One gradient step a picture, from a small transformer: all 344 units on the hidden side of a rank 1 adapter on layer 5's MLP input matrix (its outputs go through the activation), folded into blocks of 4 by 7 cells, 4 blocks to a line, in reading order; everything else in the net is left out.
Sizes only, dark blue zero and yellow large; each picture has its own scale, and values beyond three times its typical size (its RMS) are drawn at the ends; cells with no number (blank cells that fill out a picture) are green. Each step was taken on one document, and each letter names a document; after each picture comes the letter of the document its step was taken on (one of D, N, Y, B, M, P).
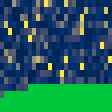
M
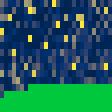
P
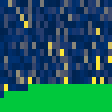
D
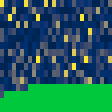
P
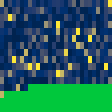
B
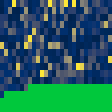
M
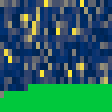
M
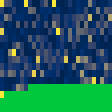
P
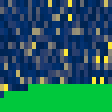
D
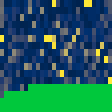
B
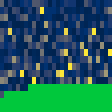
B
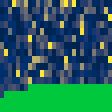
M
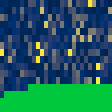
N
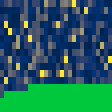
M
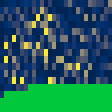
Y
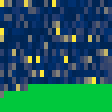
P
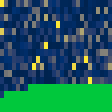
P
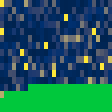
P
